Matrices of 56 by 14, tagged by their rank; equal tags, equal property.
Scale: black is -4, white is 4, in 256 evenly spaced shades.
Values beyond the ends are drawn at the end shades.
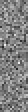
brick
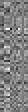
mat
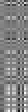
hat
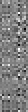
mat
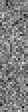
brick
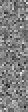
brick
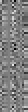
mat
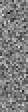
brick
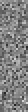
brick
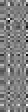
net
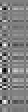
hat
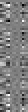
net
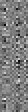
mat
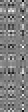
net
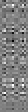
net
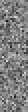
brick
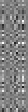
net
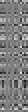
net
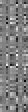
net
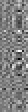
mat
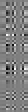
hat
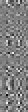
mat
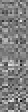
mat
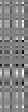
hat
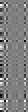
hat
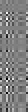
hat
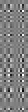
hat
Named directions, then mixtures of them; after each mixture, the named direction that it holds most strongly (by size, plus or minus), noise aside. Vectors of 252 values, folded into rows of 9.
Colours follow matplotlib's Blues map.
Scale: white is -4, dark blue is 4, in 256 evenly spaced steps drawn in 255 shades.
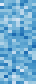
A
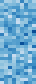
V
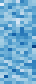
A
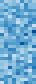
V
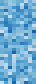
V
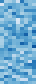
V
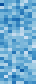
A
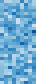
V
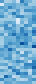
V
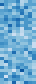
A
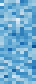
A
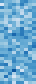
A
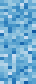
V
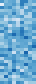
A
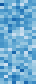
A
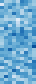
A
